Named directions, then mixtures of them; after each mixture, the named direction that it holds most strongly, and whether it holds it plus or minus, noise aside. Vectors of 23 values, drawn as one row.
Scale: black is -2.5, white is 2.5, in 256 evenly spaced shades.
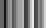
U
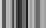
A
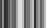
U, plus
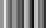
U, minus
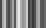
A, minus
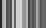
A, minus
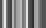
A, minus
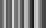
U, minus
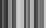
U, plus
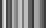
A, minus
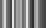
A, minus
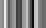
U, minus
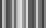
A, minus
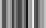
A, plus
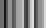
U, plus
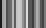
A, minus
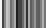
A, plus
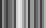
A, minus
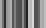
A, plus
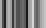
A, plus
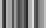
A, plus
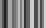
U, plus
